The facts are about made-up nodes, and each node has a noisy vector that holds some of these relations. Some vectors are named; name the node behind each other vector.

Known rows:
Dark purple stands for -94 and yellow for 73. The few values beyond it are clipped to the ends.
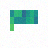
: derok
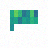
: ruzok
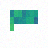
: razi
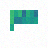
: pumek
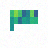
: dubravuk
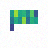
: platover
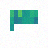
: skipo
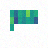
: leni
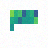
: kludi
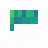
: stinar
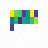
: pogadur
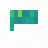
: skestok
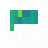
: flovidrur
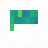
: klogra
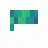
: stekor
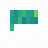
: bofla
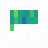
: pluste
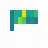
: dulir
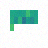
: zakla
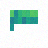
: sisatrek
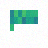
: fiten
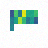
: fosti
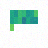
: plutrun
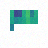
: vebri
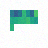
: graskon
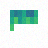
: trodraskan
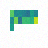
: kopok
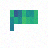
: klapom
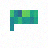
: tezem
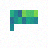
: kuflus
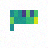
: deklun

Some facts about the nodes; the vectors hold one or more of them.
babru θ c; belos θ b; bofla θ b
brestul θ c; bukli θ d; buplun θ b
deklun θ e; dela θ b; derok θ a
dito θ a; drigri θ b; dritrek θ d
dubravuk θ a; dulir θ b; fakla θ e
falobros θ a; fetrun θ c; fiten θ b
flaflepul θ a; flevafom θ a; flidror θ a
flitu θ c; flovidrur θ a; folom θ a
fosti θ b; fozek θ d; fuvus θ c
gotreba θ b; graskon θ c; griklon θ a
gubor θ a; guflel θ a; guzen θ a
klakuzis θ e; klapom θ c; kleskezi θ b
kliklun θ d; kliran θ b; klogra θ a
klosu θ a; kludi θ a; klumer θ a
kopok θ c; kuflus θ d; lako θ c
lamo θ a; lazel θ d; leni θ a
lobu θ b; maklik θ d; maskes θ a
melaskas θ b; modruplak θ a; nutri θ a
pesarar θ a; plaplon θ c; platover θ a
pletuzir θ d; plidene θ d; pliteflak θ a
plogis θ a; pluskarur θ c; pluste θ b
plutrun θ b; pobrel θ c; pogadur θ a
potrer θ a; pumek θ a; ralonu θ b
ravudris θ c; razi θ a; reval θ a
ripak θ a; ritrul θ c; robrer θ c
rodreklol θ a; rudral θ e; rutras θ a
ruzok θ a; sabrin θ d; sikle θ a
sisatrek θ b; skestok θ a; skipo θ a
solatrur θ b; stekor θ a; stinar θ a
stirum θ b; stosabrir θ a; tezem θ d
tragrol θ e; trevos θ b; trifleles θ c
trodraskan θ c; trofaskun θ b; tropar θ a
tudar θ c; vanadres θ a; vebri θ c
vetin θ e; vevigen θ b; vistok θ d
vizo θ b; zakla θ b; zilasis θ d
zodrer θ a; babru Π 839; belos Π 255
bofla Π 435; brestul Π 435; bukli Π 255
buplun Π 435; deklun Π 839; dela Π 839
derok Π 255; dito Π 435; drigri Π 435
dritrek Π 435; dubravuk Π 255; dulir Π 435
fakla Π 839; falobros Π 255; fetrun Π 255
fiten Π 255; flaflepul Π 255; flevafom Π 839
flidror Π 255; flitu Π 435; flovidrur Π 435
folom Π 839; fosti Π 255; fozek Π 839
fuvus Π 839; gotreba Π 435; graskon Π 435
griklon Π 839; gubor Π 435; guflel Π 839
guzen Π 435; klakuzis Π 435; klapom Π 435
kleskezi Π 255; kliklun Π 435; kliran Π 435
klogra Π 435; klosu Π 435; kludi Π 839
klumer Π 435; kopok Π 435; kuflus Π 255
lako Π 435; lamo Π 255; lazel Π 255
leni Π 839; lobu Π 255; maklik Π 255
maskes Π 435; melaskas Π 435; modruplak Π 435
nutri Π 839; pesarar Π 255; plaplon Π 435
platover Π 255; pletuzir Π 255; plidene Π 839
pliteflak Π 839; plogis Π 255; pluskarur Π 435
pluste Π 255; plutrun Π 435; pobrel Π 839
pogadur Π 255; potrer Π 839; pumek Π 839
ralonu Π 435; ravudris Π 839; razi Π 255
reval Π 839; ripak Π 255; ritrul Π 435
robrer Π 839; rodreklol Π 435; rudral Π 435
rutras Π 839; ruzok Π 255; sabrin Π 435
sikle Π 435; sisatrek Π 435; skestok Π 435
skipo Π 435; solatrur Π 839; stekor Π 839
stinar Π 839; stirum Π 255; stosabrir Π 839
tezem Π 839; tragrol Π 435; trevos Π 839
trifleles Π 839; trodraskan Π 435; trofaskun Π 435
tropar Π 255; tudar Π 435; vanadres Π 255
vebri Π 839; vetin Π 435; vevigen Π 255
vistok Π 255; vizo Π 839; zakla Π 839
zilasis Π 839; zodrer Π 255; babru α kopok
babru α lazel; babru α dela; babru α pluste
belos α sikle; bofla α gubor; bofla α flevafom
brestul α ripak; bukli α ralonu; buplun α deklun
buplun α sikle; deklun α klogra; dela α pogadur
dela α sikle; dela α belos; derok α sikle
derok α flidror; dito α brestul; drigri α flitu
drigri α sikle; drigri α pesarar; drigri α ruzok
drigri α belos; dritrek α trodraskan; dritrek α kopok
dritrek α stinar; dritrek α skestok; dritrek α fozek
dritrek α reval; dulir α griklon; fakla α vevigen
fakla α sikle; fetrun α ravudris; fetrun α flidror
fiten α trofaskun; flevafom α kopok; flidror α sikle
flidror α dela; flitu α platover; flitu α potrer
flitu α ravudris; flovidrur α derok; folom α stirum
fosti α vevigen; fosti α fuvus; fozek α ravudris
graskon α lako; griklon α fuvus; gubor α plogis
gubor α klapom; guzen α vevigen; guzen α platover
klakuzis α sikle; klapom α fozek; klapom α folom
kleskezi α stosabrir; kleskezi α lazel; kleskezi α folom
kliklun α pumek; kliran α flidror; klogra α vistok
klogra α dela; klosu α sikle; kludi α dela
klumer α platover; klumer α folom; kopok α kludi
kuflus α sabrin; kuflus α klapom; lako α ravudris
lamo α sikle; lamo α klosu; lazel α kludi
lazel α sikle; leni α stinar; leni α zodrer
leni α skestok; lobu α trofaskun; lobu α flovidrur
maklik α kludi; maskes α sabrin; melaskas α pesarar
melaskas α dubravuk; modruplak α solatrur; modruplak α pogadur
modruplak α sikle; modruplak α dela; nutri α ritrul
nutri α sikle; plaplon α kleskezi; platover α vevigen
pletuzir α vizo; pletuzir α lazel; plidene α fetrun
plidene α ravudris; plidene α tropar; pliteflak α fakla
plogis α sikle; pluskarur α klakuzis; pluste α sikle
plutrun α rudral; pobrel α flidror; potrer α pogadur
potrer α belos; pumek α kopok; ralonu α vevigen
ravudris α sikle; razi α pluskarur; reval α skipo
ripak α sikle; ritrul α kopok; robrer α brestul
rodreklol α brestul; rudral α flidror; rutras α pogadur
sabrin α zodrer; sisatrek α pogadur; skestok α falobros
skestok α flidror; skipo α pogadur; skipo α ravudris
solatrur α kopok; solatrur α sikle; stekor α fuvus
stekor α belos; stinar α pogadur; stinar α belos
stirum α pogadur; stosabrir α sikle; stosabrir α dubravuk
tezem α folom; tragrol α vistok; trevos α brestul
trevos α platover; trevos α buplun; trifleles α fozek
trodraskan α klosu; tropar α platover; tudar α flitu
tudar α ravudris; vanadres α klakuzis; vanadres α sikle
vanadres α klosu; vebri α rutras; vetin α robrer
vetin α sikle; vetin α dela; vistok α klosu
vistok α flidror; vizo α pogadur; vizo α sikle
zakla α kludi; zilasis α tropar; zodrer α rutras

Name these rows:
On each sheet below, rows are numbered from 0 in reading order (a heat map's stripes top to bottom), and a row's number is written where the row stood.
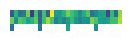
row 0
fakla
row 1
bukli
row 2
dela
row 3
rudral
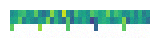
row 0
melaskas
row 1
dritrek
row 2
modruplak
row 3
gotreba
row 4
nutri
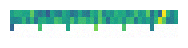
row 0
flaflepul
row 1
fetrun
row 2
lako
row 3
vistok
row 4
kliklun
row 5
zilasis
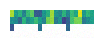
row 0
folom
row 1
guzen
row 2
ralonu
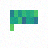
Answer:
lobu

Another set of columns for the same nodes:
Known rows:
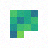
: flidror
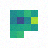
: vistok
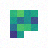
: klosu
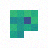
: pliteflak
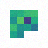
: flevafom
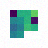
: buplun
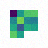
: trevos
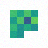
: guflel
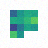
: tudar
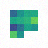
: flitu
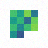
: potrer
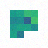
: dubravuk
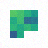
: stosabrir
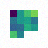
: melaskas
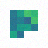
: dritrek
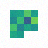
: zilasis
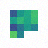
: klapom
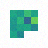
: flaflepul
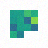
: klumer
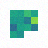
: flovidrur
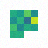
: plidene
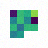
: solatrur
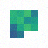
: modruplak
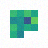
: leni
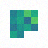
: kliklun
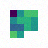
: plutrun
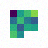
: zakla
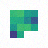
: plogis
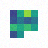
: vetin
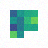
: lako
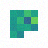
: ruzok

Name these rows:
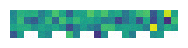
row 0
lazel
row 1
pletuzir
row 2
brestul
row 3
sikle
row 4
maklik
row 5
deklun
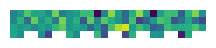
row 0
kuflus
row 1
pogadur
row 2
platover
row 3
stirum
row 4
fakla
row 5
drigri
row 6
klakuzis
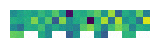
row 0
pobrel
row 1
folom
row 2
belos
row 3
rutras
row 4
fozek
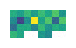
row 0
skestok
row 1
stekor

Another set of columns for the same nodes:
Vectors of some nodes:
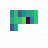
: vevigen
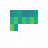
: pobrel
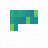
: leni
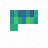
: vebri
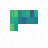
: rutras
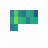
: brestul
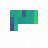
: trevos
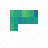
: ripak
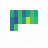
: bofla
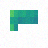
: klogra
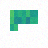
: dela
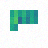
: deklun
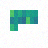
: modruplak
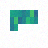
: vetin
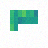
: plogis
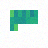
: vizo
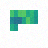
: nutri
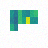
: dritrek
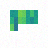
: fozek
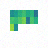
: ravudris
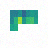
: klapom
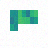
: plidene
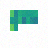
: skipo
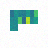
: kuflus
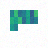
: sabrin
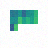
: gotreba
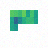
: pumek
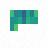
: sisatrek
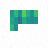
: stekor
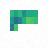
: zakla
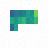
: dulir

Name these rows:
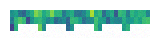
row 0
ralonu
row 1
klosu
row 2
guzen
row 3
zodrer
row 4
pluste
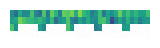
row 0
lako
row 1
griklon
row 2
kludi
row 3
tropar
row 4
pliteflak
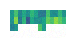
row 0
fakla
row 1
trifleles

